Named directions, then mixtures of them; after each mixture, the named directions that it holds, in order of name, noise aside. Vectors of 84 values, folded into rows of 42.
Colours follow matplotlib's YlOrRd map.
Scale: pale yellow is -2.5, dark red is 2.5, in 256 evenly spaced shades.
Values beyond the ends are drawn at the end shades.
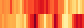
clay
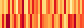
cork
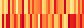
cork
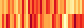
clay, cork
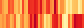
clay, cork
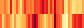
clay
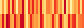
cork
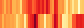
clay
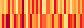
cork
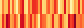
cork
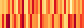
cork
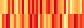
clay, cork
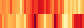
clay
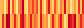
cork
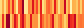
cork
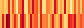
cork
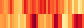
clay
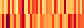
cork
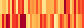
clay, cork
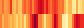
clay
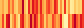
clay, cork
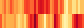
clay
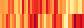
clay, cork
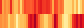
clay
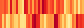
clay, cork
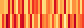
cork
